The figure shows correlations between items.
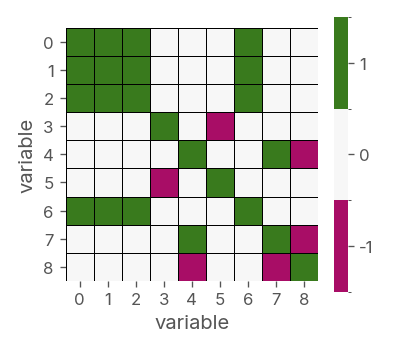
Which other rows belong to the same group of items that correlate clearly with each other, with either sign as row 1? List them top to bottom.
0, 2, 6
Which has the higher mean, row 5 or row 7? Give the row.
7
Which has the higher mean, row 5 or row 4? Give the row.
4
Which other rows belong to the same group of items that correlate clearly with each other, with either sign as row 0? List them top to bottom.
1, 2, 6
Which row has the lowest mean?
8
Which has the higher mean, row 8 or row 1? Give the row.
1
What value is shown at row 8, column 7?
-1
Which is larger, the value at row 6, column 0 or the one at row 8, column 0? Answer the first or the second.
the first
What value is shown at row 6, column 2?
1
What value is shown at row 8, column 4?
-1
